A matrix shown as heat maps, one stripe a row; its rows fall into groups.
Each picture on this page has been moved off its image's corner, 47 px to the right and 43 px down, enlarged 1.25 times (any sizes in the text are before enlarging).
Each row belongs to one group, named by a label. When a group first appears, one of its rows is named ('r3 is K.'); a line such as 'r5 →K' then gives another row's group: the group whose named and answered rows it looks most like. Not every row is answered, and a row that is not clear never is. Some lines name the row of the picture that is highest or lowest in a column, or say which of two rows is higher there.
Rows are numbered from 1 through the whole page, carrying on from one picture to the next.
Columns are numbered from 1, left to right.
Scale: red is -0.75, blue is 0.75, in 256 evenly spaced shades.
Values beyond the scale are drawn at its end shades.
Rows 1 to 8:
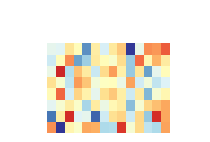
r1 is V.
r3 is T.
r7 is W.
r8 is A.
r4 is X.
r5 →T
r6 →V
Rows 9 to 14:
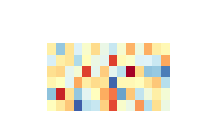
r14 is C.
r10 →C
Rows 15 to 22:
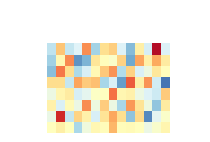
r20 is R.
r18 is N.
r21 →T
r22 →C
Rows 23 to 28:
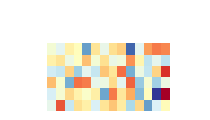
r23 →V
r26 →X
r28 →T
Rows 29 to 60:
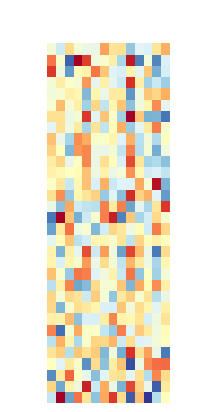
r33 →V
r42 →N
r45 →W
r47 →R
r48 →R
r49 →X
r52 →A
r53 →C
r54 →A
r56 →N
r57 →V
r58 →W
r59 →R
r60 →T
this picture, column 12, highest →60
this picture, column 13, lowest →41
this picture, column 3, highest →30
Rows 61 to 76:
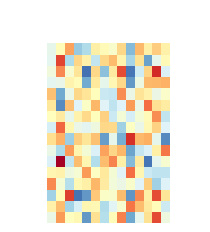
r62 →T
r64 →V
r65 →A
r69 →N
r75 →N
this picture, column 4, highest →74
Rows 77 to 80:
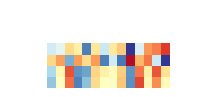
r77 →V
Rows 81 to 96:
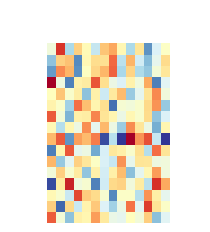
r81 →T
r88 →R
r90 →W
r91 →A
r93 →W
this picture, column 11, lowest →89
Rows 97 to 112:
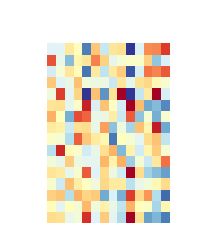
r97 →V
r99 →V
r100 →A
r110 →N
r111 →R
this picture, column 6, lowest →98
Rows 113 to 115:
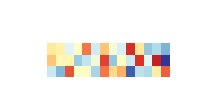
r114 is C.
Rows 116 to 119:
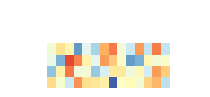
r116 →C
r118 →W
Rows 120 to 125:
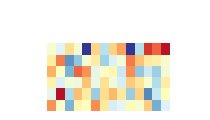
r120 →V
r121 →N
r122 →X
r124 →T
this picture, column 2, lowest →124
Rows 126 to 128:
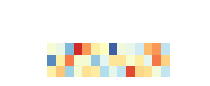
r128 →N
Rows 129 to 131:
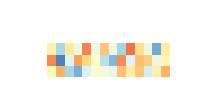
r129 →R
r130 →A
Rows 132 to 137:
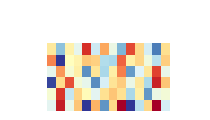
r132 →R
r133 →A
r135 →W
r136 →T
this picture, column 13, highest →132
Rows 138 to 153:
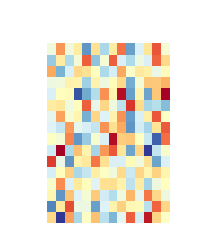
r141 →V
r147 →T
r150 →T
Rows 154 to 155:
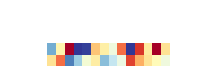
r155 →N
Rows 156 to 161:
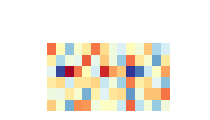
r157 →R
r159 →N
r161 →X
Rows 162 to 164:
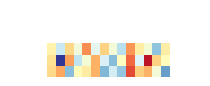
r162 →R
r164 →N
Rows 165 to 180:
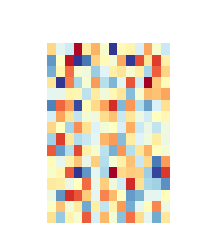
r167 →W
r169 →V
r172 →X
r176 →C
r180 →R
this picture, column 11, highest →178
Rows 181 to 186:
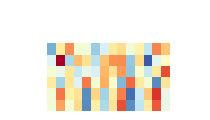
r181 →W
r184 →R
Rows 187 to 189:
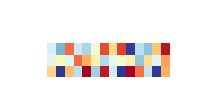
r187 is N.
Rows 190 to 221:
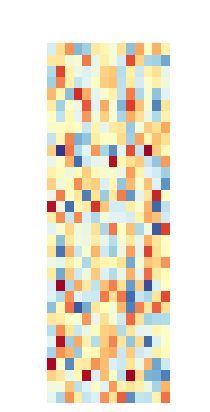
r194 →X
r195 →R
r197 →V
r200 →C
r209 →V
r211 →T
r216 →T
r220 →C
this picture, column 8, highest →199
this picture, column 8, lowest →200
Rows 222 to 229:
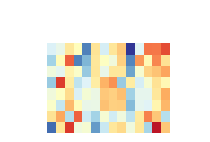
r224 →V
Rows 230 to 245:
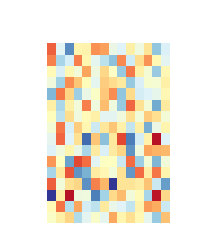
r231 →A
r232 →R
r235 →R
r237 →T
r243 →W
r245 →C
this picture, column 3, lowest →243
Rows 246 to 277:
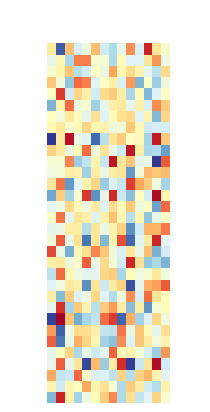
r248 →C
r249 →X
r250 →T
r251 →W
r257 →V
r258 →N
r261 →T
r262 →V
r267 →V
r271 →A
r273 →C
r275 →A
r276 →R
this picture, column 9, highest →270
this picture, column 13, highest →256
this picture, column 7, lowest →270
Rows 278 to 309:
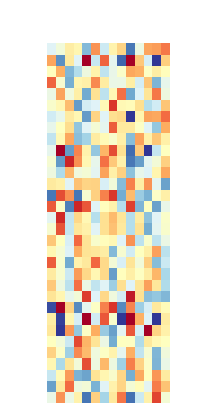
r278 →V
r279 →R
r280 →N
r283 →C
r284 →V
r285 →C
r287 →T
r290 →N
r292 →X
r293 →T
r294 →T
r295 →X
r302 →R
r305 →X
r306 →R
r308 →W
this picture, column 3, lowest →288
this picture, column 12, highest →287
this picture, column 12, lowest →303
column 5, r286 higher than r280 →Yes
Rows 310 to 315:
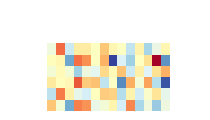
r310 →T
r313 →N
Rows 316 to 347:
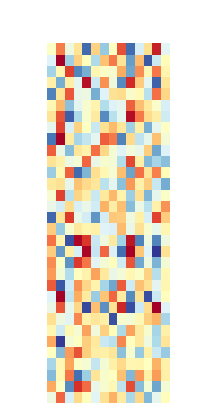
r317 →T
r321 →N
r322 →N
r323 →T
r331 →W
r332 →A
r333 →X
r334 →R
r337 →A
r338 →T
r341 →R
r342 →A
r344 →W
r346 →X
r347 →T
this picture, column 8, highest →340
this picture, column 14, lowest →330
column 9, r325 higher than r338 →Yes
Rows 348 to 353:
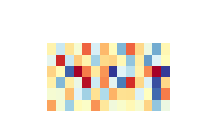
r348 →R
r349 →T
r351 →R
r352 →C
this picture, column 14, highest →350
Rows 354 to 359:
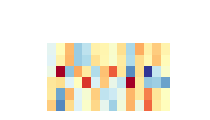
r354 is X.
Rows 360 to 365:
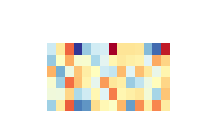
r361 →W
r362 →A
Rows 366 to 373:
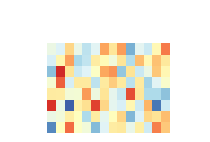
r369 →T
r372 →V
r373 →W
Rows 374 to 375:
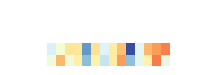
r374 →V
